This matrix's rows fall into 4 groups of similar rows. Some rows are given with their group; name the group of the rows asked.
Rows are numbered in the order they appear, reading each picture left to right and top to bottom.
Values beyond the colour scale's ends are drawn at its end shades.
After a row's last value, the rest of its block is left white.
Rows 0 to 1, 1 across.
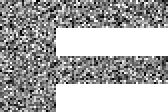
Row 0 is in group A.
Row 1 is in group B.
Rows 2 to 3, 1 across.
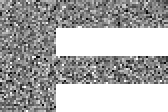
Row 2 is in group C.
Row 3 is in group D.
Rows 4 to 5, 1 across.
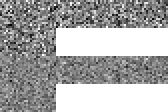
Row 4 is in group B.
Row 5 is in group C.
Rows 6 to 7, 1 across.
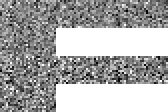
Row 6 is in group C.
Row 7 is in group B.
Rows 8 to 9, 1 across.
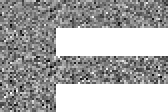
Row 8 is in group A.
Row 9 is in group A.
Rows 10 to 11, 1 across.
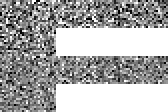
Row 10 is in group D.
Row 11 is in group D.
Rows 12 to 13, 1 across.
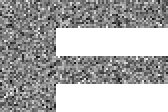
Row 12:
B
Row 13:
A
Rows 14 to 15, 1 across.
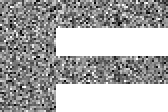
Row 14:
A
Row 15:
D
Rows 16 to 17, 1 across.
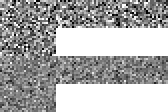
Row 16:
C
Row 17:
B
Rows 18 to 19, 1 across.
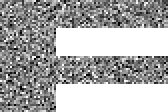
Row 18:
A
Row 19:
D
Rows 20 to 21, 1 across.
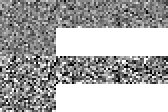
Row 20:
C
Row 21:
C
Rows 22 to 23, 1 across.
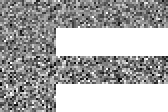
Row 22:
A
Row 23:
A
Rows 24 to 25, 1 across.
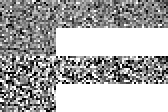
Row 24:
D
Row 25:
D
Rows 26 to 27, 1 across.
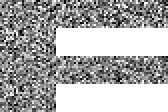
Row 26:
A
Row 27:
A
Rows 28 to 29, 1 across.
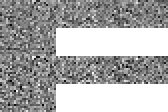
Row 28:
D
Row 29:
D
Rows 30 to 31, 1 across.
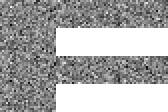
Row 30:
A
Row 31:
C
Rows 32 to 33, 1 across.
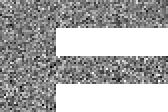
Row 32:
B
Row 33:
A
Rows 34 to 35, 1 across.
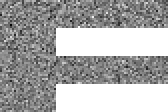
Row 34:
A
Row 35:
C
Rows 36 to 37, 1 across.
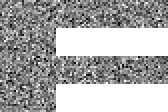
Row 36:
A
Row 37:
D
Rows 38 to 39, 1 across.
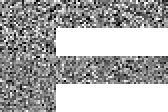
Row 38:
A
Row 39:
D
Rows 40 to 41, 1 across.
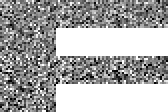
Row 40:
B
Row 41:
B
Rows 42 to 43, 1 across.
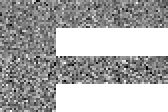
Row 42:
D
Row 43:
C
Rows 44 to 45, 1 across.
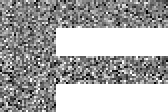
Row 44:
C
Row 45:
B
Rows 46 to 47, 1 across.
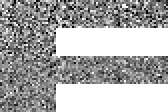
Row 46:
C
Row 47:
A
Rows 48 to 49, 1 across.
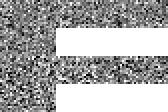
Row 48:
B
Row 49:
D
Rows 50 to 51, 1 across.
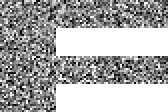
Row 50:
A
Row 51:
D
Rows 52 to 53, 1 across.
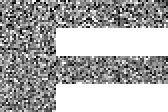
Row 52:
D
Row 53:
C
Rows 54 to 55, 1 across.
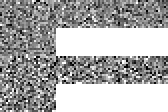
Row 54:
D
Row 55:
C
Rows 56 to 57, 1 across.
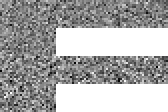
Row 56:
C
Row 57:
A
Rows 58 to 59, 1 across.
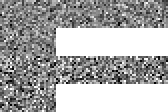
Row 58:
A
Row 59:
B
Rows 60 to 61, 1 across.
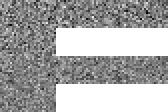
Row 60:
C
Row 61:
B
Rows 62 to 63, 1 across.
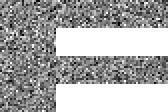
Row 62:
A
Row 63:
B
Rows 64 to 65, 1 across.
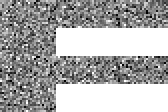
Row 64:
C
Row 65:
D
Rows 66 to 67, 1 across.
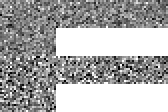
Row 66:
B
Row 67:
D
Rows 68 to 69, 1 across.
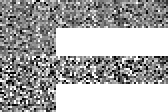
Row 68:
D
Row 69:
D
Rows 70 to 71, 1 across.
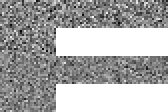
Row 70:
A
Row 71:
C
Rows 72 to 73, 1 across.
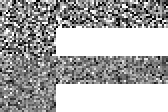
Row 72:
C
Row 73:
B
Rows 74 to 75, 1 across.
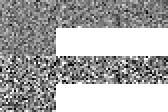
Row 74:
C
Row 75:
C
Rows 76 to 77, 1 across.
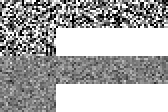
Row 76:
A
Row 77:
B
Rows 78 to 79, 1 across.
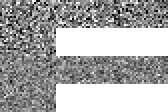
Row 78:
D
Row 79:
A
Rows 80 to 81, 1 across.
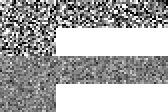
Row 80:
C
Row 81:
B
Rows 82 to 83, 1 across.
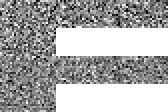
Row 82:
C
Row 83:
D
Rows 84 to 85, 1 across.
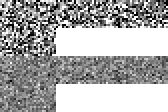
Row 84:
C
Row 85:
B
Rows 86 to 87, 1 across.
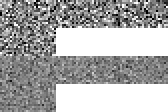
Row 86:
C
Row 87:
D
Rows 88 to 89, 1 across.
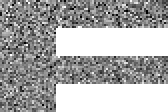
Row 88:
C
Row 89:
A
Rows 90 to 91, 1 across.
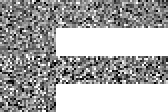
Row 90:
D
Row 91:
B
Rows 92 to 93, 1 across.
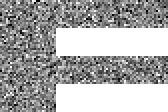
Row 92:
D
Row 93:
A
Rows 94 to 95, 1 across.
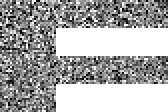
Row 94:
D
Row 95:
B
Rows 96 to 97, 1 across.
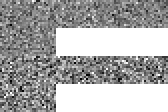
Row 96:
D
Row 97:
A
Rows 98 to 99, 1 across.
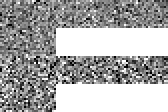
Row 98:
D
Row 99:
C
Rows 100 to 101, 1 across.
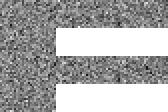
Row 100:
A
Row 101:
C
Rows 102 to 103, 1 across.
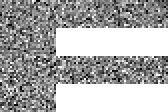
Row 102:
D
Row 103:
A
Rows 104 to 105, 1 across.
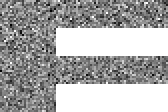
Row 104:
A
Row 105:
B
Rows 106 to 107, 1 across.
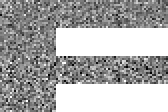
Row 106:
B
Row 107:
C
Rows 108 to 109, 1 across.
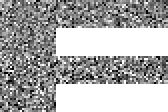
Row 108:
C
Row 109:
B
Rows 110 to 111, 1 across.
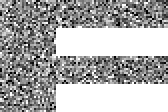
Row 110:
C
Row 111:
D
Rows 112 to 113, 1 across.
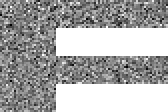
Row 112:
B
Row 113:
C
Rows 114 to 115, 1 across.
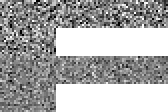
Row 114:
A
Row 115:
D
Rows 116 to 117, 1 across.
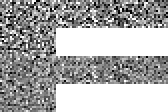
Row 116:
D
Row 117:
D
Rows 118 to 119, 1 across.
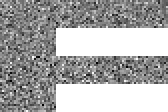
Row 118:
B
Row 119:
D
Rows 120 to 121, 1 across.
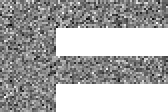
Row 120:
B
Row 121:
A
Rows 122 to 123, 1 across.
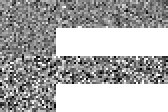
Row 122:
C
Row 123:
A
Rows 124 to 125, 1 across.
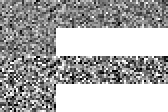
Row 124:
A
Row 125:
A
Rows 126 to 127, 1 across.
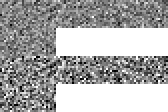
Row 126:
A
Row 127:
A
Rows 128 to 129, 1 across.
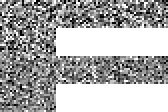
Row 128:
A
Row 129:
D
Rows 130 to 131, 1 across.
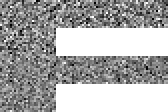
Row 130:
A
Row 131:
C
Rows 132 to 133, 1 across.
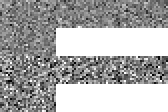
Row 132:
C
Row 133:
B
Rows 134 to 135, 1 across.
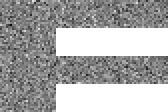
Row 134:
D
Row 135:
C
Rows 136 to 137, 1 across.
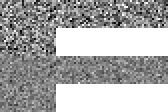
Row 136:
A
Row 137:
A
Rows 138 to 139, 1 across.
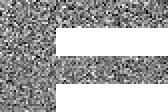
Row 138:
C
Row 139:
D
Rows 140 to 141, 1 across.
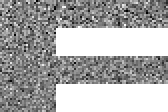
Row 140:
C
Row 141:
B
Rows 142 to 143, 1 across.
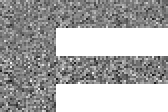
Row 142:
B
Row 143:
B
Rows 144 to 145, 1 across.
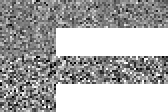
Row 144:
D
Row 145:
A
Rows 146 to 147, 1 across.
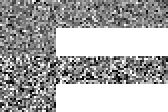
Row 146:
D
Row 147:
B
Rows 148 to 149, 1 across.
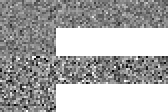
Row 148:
A
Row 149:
D
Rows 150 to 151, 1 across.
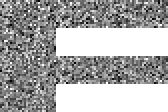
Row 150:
B
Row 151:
B
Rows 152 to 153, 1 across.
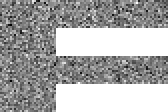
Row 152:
D
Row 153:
C
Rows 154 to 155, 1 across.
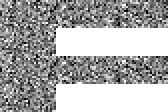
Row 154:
C
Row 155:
C
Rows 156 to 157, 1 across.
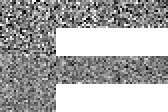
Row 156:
D
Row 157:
C
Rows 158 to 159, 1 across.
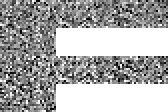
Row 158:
D
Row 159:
D
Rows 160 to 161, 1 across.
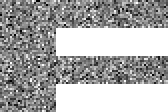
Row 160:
D
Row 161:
B
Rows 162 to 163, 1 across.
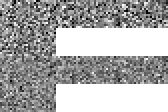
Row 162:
C
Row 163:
A
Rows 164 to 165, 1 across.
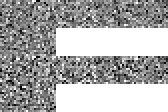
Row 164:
D
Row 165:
D
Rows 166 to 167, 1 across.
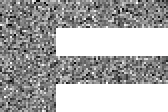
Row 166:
D
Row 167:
B
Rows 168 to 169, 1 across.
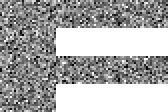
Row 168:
A
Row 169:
C
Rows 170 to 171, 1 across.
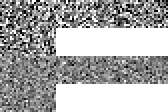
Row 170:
D
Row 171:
C
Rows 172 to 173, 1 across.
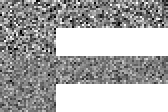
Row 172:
A
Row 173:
B
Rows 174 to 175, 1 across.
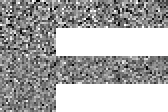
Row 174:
D
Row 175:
C
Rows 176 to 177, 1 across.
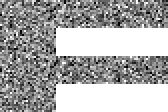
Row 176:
A
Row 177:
C
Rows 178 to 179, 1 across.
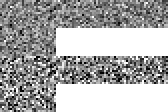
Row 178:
A
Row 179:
A
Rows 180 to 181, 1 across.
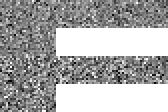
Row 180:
D
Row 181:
B
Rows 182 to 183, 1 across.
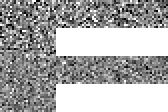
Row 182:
D
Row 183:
C
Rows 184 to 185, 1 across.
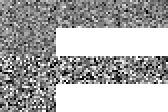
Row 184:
C
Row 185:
B
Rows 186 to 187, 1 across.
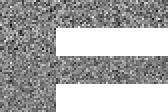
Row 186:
A
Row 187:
B
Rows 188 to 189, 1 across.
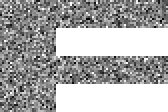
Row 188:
B
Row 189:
A
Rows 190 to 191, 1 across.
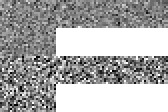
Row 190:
C
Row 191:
A
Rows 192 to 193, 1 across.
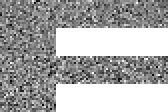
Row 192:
D
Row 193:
A
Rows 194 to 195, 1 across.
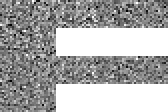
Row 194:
D
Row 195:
D
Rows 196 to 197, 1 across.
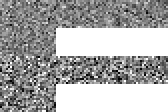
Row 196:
C
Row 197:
B
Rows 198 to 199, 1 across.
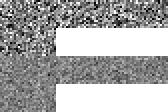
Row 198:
B
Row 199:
B
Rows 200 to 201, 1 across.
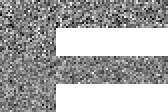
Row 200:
B
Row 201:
A
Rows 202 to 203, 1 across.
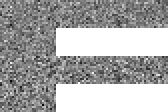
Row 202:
B
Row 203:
A
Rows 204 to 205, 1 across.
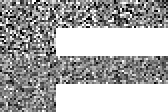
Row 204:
D
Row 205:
B
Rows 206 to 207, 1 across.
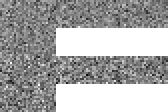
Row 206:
C
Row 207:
B
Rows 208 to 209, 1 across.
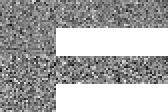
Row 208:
D
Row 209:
C
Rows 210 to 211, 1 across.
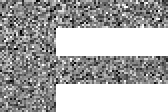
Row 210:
A
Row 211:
B
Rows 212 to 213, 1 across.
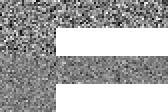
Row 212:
A
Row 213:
C
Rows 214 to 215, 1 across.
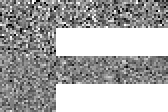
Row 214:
D
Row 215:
C
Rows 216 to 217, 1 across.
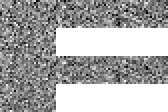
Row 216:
C
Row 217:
C
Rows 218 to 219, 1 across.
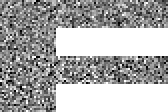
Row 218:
A
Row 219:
D
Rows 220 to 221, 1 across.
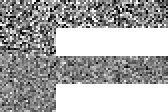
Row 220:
D
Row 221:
C
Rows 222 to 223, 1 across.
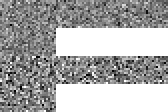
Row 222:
C
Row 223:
D
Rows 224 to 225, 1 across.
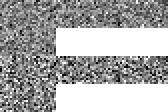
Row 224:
A
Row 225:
C
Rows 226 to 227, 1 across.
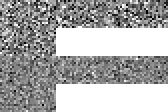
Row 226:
C
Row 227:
D
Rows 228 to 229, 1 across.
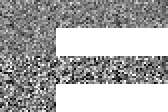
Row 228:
B
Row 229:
B
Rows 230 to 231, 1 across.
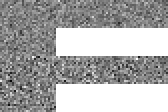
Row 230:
A
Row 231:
D
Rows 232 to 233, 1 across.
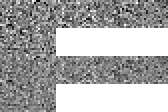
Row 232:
D
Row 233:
D
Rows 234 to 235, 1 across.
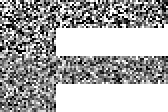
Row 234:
B
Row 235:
A
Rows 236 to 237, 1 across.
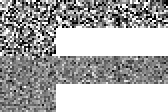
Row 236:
C
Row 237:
D
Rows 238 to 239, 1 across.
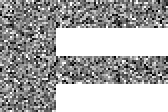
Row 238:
B
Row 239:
C
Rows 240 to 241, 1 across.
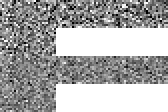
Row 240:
C
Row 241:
C
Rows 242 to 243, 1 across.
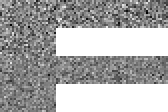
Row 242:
C
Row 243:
B
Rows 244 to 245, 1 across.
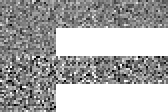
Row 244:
D
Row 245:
D
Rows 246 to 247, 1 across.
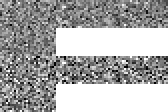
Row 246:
C
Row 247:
C
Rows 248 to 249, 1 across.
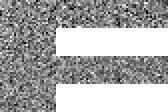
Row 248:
C
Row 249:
A
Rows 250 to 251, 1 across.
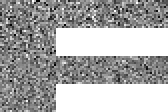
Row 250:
D
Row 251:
C
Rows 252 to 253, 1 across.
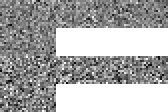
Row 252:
D
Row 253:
B
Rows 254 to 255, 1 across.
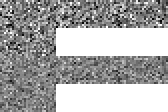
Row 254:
B
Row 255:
B
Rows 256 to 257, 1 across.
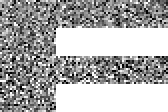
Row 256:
C
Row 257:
D
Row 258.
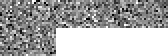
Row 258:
D
